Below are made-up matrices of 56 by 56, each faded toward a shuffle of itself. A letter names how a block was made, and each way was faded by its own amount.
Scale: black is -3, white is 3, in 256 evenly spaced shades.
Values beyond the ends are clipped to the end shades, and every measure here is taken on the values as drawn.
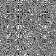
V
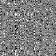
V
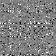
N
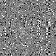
V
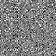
V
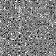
V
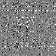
N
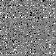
N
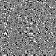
V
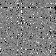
N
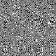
V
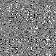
N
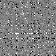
N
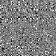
V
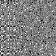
V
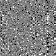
V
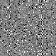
V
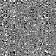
V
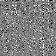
N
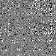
N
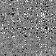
N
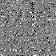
N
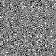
V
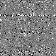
N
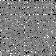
N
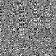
V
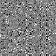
V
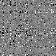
N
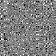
V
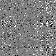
N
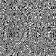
V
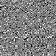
V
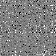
N
